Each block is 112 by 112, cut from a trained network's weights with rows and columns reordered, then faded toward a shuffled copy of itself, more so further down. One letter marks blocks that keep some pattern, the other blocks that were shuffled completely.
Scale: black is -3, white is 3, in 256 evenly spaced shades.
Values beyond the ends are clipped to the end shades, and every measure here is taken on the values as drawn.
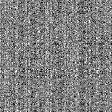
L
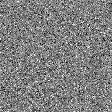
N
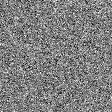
N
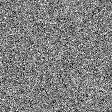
N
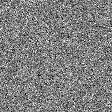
N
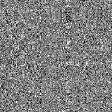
L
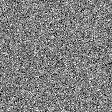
N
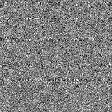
L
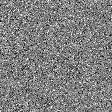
N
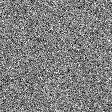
N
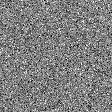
N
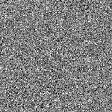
L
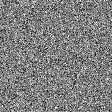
N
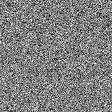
N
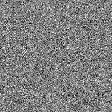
L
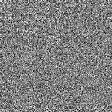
L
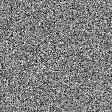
N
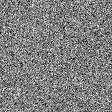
N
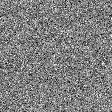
N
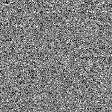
L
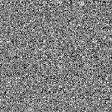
L
